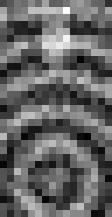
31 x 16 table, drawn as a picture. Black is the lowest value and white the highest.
Concentric rings centre on the bottom middle. The top middle is the ninth with the highest average. No row or column stands out. In the top middle lies a patch that is higher than the rest.
